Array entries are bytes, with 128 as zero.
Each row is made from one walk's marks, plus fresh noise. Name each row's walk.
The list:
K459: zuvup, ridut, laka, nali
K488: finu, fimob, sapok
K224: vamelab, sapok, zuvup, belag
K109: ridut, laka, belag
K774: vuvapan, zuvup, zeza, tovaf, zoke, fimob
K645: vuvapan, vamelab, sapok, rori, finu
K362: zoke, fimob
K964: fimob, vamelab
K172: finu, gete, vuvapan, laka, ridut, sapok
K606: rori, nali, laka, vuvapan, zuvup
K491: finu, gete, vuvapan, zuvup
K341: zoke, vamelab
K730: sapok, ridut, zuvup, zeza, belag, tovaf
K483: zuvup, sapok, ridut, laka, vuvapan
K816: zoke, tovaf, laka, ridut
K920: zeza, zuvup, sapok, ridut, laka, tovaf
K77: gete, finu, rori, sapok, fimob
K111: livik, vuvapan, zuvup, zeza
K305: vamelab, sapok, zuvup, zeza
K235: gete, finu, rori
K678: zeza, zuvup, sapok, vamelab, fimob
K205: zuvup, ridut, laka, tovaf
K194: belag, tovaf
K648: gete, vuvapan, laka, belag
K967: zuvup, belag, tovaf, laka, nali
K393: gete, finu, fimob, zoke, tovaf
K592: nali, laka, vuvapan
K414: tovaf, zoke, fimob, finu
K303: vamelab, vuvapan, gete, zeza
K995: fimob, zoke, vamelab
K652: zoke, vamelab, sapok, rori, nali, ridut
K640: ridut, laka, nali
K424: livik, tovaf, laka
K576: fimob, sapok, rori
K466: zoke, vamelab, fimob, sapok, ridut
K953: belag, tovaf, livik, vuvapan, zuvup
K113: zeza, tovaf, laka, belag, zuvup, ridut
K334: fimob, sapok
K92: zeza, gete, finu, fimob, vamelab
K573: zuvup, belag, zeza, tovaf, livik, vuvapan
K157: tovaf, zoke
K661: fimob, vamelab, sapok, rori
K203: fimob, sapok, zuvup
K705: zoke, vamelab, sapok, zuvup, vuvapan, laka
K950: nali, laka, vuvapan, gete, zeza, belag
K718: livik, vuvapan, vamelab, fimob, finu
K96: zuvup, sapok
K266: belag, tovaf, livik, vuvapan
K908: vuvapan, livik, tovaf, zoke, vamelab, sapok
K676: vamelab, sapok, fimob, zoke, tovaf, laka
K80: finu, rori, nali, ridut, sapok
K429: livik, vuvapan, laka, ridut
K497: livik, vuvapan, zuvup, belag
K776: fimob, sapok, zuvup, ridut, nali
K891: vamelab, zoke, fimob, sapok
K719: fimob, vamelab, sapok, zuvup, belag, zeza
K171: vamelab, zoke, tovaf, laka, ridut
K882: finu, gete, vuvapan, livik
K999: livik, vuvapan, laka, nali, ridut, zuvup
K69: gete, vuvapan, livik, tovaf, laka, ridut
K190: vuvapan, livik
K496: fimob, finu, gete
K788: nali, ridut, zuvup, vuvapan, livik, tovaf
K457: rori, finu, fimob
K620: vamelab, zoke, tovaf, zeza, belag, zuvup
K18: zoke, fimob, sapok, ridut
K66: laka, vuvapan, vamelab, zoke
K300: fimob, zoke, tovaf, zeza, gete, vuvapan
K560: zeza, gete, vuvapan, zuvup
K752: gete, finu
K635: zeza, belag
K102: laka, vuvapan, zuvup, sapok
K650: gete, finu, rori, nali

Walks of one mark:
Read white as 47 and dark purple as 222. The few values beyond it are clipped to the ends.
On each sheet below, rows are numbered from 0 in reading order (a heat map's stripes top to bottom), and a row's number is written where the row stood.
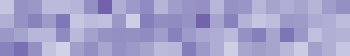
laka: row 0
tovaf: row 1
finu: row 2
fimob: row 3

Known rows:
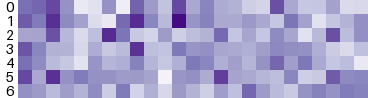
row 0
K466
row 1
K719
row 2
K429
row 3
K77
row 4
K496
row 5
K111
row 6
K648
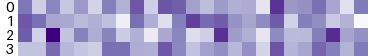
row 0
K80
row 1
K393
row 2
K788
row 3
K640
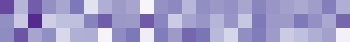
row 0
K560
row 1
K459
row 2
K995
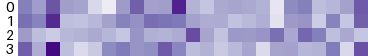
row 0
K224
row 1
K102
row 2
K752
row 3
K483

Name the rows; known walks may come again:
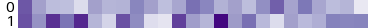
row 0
K496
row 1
K573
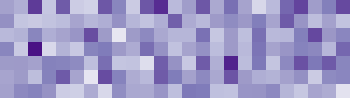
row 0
K967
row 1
K752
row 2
K592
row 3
K459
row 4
K950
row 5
K635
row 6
K964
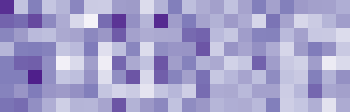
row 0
K491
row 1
K719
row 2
K457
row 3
K66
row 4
K466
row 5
K705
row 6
K190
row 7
K576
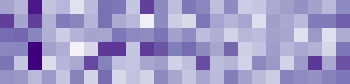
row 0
K205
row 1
K497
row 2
K334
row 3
K920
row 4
K999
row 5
K648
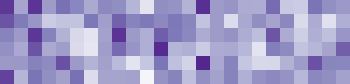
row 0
K111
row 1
K488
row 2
K305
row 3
K224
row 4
K266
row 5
K560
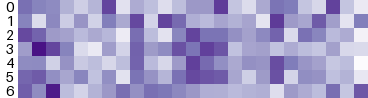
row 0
K718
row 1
K80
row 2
K393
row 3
K676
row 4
K92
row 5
K414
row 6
K102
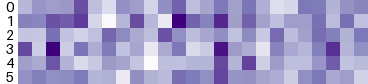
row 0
K194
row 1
K620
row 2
K640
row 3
K788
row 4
K69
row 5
K157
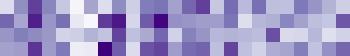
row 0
K171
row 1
K730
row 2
K661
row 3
K113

